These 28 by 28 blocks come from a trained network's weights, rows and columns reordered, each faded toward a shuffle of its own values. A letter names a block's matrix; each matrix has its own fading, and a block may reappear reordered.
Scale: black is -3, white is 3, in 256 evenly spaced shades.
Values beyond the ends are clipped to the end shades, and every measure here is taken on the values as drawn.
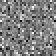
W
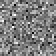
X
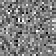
W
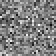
X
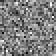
X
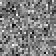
X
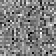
W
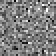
W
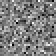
W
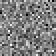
X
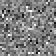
W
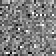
W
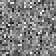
W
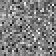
X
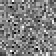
X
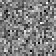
X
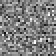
X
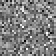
X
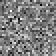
X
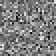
X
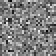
X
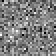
W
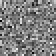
X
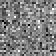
W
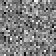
W
